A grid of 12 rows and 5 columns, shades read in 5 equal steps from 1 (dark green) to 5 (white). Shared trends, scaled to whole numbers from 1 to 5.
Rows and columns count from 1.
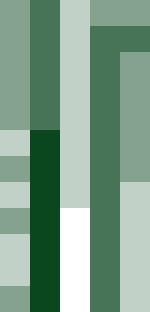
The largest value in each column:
4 2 5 3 4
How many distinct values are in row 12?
5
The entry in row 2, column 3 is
4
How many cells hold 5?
4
